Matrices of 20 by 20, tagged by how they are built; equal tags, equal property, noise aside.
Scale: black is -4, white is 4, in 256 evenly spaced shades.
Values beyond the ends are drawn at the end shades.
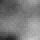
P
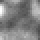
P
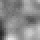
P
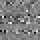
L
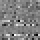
L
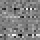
L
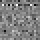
L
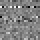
L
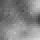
P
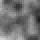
P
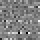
L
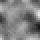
P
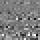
L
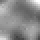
P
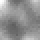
P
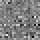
L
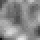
P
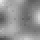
P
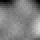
P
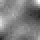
P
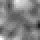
P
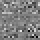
L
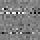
L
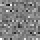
L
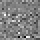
L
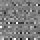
L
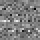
L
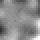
P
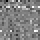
L
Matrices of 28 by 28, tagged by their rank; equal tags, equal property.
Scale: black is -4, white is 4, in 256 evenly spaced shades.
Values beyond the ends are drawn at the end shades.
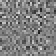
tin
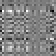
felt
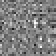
tin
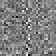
tin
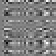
felt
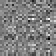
tin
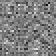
tin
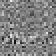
tin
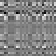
felt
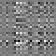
felt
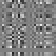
felt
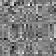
tin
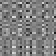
felt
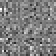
tin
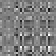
felt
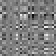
felt
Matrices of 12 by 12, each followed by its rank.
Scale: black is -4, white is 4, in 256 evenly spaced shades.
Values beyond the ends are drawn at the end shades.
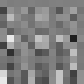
two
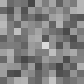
full rank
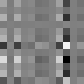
one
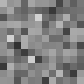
full rank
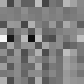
two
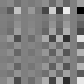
one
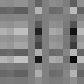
one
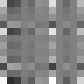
one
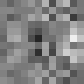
two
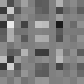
two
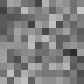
full rank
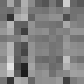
two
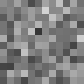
full rank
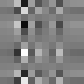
one
